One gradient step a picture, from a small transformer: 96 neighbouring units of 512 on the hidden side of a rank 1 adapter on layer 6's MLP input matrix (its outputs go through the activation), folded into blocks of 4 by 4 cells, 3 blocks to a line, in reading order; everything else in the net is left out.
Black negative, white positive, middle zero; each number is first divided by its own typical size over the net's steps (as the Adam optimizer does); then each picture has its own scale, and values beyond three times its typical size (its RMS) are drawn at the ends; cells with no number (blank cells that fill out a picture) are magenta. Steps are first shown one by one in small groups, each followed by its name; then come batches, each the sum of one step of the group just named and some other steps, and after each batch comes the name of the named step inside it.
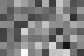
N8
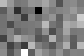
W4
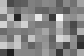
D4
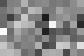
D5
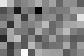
W4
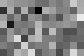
D4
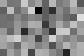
D5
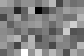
W4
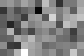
W4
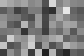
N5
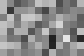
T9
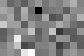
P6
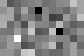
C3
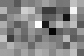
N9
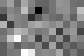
P6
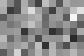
N9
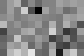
P6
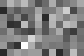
N5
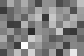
T9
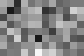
N9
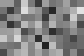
N9
